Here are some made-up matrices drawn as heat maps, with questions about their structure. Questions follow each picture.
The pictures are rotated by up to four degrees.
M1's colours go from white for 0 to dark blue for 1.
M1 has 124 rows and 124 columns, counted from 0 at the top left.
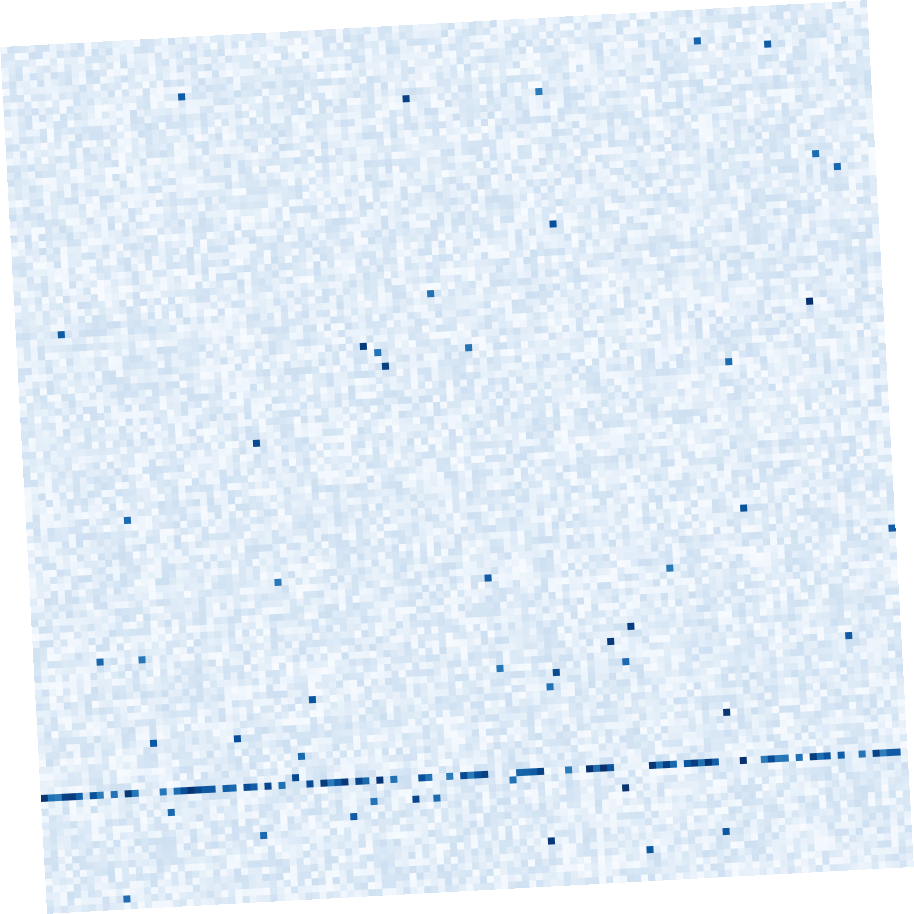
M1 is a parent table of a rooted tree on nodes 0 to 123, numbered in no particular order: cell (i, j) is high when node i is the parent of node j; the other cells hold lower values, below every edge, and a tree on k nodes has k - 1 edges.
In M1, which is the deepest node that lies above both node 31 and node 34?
107
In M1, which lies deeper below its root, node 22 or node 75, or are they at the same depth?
the same depth
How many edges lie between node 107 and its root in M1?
0
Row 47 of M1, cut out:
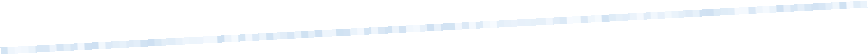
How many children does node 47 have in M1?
0
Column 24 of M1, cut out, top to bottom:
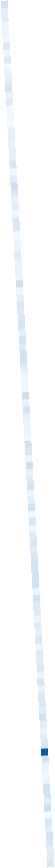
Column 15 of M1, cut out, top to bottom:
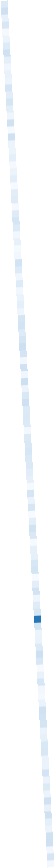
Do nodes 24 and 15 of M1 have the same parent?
no
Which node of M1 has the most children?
107
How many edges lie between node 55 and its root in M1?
1
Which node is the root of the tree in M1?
107
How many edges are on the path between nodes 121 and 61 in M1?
2
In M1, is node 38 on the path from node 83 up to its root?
no
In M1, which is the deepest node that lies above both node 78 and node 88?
107
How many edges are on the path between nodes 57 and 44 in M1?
4
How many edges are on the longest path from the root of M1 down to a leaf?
2
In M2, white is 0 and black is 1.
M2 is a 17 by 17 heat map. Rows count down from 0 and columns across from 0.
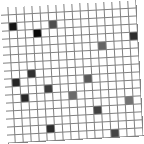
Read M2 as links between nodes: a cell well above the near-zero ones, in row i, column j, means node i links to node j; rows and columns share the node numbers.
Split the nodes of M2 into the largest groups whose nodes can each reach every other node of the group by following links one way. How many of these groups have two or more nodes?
2
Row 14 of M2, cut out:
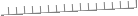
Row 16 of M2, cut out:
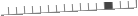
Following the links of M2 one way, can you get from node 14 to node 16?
no
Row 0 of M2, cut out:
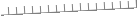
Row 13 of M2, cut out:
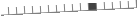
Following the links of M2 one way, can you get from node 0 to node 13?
no
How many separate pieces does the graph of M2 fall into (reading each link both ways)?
4
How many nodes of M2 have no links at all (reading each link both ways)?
3
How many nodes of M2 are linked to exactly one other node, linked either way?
1
